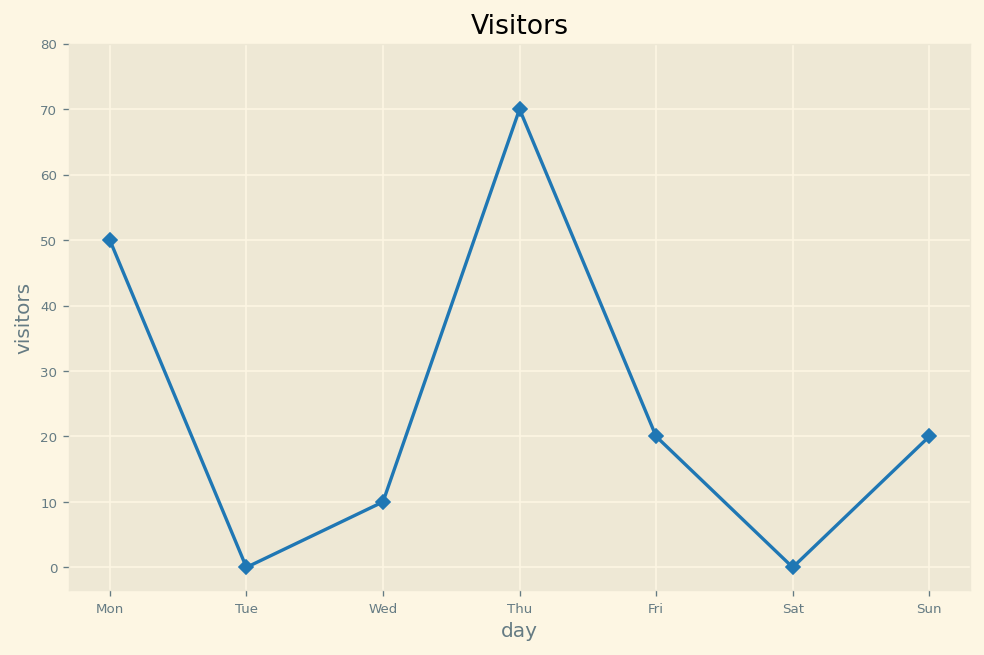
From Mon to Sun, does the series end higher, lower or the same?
lower
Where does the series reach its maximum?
Thu
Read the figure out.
Title: Visitors
x-axis: day, ticks Mon Tue Wed Thu Fri Sat Sun
y-axis: visitors, ticks 0 10 20 30 40 50 60 70 80
Values:
50 0 10 70 20 0 20
